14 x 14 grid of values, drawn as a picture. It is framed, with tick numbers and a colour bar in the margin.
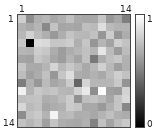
Roughest part: top left. Odd rows or columns: none. Histogram: skewed, a long tail of low values. Slope: none. Mirror symmetry: none. Average level on the scale: 70%.
